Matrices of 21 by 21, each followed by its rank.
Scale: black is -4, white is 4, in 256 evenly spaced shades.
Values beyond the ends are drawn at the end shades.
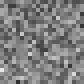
full rank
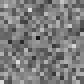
full rank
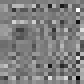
three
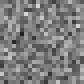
full rank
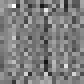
three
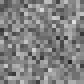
full rank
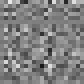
three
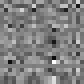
three
